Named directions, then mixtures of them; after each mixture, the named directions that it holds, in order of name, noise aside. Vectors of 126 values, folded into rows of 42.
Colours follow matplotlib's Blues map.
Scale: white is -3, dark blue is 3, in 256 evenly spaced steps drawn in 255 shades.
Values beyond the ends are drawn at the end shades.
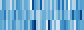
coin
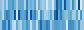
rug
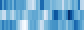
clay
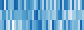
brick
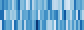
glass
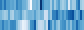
clay, coin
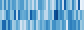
clay, rug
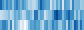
brick, clay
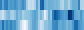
clay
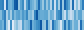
brick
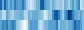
clay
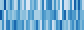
brick, glass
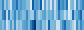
brick, coin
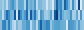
rug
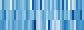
coin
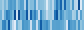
rug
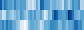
clay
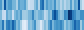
brick, clay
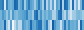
brick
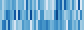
rug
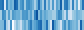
brick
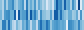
rug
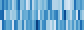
glass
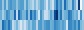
clay, rug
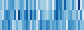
rug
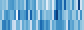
rug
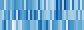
brick, rug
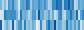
glass
